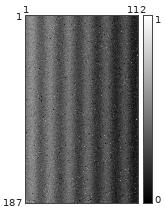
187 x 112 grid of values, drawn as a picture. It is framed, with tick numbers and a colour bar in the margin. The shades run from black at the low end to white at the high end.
Upright stripes repeat 6 times across the table. Overall the values sit about 30% of the way up the scale. The field climbs toward the left.
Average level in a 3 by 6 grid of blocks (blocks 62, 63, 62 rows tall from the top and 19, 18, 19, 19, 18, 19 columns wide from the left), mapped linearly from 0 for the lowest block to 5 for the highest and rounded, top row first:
5 4 3 2 1 0 / 5 4 3 2 1 0 / 5 4 3 2 1 0
